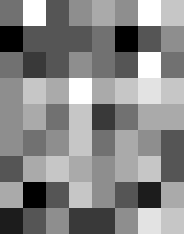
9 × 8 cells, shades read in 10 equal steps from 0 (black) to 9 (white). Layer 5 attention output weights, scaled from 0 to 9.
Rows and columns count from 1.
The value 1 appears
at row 8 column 7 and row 9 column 1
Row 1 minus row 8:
-2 9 0 -2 1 2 8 1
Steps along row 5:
up down up down up up same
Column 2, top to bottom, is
9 3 2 7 6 4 6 0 3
